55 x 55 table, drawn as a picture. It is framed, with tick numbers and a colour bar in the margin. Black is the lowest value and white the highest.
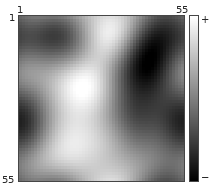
No regular stripes run through it. There are no lone odd cells. On average the colour sits 50% of the way up the scale.
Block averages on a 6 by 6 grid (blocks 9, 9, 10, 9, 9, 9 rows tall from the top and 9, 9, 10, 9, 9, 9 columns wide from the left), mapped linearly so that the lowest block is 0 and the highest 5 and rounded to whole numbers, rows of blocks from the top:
1 1 4 4 2 1 / 2 2 4 3 0 1 / 3 4 5 2 0 1 / 1 4 5 2 1 1 / 2 4 5 3 2 1 / 3 4 4 4 3 2
